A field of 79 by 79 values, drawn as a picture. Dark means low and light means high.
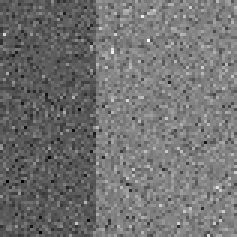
A vertical seam about 40% of the way across splits the table, and the right part is higher. The histogram is bell-shaped. There are no regular stripes.
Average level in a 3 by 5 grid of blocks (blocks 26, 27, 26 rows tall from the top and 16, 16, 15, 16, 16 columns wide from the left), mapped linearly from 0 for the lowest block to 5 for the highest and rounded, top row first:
0 0 5 5 5 / 0 0 5 5 5 / 0 0 5 5 5
